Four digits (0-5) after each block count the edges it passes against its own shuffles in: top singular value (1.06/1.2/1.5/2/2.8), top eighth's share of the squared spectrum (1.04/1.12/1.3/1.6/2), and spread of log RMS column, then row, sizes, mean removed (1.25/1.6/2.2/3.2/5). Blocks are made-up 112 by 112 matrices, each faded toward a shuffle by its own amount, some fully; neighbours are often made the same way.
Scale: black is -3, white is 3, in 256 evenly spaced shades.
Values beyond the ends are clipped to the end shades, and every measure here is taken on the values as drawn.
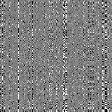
5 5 4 3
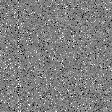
3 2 1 0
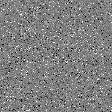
1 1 1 1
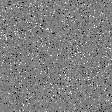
0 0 0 0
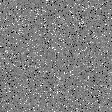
2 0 0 0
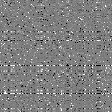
5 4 2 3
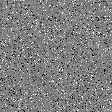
0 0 0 0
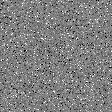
0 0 0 0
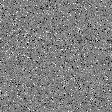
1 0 0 0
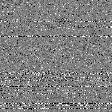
2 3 0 4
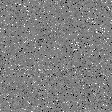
2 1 0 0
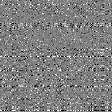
5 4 2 3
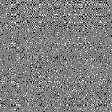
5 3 2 3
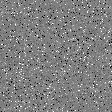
0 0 0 0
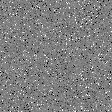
0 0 0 0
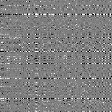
5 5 3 4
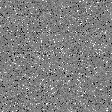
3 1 0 1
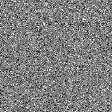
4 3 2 2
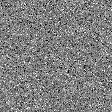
2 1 0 0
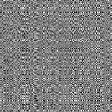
5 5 4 4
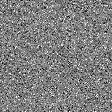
3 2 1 1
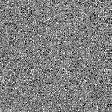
3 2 1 1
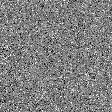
1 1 0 0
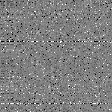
4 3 1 2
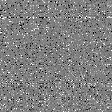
4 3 1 2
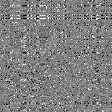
5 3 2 2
